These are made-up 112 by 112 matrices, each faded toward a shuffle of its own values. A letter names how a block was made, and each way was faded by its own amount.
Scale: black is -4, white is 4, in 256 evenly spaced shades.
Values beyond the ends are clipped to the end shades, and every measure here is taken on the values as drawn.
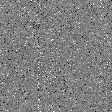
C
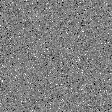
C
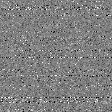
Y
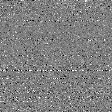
Y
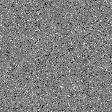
C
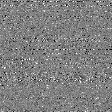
Y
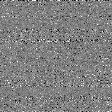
Y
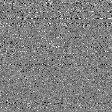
Y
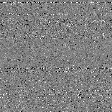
Y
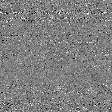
Y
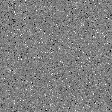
C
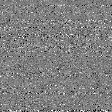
Y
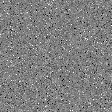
C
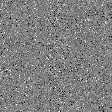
C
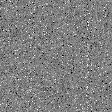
C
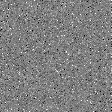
C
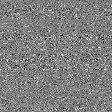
Y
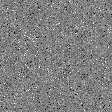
C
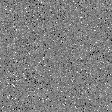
C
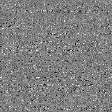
Y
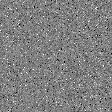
C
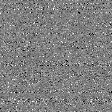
Y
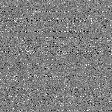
Y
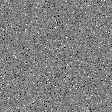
C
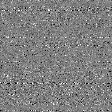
Y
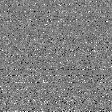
Y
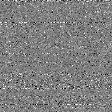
Y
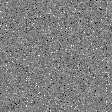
C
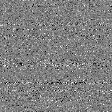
Y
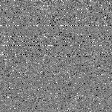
Y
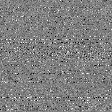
Y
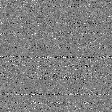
Y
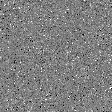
C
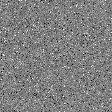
C
